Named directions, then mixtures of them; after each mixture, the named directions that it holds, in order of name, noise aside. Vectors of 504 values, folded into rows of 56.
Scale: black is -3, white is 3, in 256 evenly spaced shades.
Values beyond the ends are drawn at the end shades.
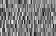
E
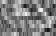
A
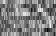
A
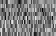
A, E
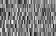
E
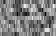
A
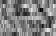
A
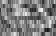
A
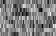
A, E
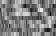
A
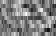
A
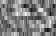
A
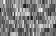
A, E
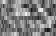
A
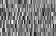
E
